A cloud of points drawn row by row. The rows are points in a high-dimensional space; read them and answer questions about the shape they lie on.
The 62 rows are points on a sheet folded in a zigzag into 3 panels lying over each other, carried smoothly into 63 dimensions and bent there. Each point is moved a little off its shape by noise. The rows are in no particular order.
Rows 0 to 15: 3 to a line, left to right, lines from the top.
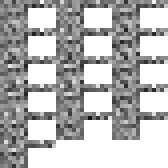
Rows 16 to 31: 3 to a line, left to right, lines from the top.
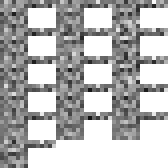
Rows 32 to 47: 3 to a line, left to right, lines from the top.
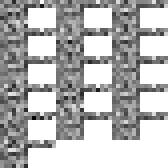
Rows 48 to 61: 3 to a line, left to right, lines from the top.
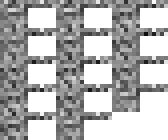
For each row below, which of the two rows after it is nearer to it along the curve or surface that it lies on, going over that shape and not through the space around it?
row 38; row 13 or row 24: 24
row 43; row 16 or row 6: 6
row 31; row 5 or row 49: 5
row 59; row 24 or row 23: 24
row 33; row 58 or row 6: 6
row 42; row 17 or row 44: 17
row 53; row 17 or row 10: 17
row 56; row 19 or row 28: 19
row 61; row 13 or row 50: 50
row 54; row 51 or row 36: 36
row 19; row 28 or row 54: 54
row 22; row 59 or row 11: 11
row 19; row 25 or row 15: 25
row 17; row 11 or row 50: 50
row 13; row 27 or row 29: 27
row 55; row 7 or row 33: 7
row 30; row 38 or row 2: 38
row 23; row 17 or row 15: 15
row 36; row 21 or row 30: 21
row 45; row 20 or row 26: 20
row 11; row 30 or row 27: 27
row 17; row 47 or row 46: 46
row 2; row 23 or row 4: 4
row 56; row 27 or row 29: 27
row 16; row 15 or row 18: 15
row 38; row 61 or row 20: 20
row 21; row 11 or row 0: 11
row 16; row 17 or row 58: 58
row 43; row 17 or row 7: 17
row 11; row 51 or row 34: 34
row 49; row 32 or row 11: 32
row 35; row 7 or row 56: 7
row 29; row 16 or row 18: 16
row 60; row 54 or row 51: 54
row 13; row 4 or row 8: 8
